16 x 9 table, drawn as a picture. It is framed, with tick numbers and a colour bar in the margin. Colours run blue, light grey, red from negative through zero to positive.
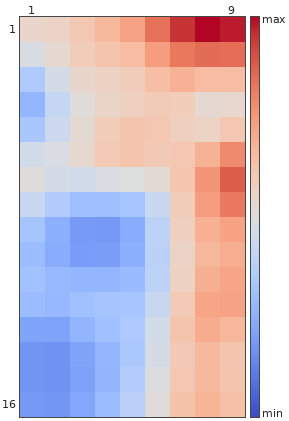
The ninth with the highest average is the top right. The field climbs toward the top right. No lone cell stands out from its neighbours. Overall the values sit about 50% of the way up the scale. The ninth with the lowest average is the bottom left.
